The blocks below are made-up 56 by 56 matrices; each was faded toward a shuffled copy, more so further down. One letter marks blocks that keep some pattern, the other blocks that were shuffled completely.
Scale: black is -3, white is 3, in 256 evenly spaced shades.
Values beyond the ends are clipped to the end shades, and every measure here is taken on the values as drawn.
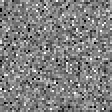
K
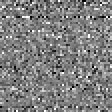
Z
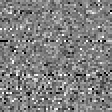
Z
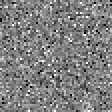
K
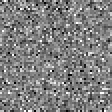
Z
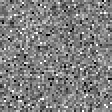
K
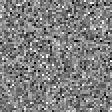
K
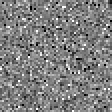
K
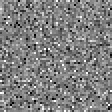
K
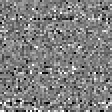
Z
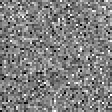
K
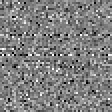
Z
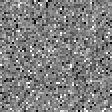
K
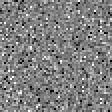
K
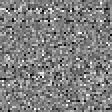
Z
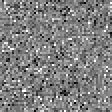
K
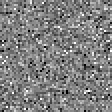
K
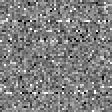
Z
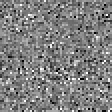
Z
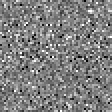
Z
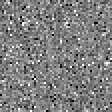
K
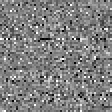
Z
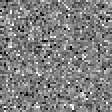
K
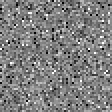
K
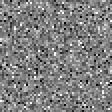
K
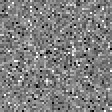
K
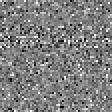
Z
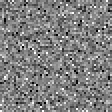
K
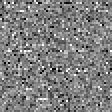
Z
